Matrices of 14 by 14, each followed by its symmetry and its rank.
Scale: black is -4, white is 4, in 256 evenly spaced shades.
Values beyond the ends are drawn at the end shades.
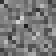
symmetric, full rank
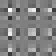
symmetric, rank one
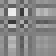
symmetric, rank one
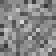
symmetric, full rank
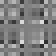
symmetric, rank one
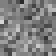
antisymmetric, full rank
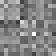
symmetric, rank three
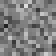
antisymmetric, full rank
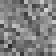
antisymmetric, full rank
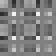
symmetric, rank one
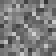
symmetric, full rank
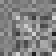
symmetric, rank three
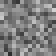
antisymmetric, full rank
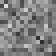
symmetric, full rank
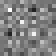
symmetric, rank three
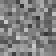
antisymmetric, full rank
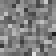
antisymmetric, full rank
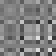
symmetric, rank one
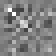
symmetric, rank three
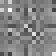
symmetric, rank three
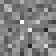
symmetric, rank three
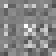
symmetric, rank three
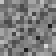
symmetric, full rank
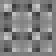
symmetric, rank one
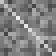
symmetric, full rank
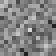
symmetric, full rank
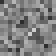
symmetric, full rank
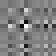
symmetric, rank one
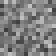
antisymmetric, full rank
